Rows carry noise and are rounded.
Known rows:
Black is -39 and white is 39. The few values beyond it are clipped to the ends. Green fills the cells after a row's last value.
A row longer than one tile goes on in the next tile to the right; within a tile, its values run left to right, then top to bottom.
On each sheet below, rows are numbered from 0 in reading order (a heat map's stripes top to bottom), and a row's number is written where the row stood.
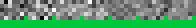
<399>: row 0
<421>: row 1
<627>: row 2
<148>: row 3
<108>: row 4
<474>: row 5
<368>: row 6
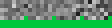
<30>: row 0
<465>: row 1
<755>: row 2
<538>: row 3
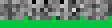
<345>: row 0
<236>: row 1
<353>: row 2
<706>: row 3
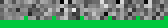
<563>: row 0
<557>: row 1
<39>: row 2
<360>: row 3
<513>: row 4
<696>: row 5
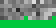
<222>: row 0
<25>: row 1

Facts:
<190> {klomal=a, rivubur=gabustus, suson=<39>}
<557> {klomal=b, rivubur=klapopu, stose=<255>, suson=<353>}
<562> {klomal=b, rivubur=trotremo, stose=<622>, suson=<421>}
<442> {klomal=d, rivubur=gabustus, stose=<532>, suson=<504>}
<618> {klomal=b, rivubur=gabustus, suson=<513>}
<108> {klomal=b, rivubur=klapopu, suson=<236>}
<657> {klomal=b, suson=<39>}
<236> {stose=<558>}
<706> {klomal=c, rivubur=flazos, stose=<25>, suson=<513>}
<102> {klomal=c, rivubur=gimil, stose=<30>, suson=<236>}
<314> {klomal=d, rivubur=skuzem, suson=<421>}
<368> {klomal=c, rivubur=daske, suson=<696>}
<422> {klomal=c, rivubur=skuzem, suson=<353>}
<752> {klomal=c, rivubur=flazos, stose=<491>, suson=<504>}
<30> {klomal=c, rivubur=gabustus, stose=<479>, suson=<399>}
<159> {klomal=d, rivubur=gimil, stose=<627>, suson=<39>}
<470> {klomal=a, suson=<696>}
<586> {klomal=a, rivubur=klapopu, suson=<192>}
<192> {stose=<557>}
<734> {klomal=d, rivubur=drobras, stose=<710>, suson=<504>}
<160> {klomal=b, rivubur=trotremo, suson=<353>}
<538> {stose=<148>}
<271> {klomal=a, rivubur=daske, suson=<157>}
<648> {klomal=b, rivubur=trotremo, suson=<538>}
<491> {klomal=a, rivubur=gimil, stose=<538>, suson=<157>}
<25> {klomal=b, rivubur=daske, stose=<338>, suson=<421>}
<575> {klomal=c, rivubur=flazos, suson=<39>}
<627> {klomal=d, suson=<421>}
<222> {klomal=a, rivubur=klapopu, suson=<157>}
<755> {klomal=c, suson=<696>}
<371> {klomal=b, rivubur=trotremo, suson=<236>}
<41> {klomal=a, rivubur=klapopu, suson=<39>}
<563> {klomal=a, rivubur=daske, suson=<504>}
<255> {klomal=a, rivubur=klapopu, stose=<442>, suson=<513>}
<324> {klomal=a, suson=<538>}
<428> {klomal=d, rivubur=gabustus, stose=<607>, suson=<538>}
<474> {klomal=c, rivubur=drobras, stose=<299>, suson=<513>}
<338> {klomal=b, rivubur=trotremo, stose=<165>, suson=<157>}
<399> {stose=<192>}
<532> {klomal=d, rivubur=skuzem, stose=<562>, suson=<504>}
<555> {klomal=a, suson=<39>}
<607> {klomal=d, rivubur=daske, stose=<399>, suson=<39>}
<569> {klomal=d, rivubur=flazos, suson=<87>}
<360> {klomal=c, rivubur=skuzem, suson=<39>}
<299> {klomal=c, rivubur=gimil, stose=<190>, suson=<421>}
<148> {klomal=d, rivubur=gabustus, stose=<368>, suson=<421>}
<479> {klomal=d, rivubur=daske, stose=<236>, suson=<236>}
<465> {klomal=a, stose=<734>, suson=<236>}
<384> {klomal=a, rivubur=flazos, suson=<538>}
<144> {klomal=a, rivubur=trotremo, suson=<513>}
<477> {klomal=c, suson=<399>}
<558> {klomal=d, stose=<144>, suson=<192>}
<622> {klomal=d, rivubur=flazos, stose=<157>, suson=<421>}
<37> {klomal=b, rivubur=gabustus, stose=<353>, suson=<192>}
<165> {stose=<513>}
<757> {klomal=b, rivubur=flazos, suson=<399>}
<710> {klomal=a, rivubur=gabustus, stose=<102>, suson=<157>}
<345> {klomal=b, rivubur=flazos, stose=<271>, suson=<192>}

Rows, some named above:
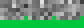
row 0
<30>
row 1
<102>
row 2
<299>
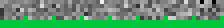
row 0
<255>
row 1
<30>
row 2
<465>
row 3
<657>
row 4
<30>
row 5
<442>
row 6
<607>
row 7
<236>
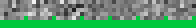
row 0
<479>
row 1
<148>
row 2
<338>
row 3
<37>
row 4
<324>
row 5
<299>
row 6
<30>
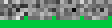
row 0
<338>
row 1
<428>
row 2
<144>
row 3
<491>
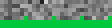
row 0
<757>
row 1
<190>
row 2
<569>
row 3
<324>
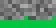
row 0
<108>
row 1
<384>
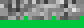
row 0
<710>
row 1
<314>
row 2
<622>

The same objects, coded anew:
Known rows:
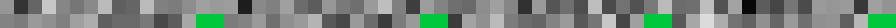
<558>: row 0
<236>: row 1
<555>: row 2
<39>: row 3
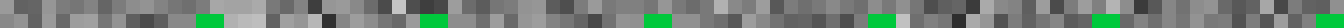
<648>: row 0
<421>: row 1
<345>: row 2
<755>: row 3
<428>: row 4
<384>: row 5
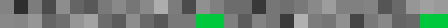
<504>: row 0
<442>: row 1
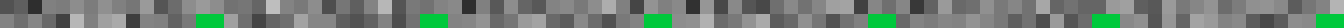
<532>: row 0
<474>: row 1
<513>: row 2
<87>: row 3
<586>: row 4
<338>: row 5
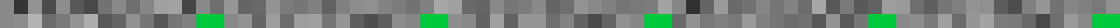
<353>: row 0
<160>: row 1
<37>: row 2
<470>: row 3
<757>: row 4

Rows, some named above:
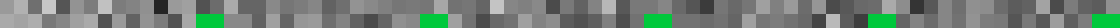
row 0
<627>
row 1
<37>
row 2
<474>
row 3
<255>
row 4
<384>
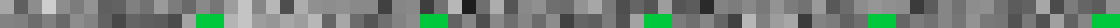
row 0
<30>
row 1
<25>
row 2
<710>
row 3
<532>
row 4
<384>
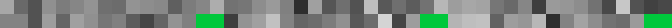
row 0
<618>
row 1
<41>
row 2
<421>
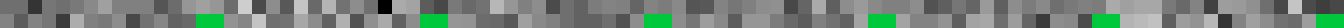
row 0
<442>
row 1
<622>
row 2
<422>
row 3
<569>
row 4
<557>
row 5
<421>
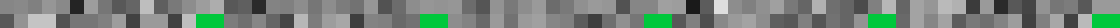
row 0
<159>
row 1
<532>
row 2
<108>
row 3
<144>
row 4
<360>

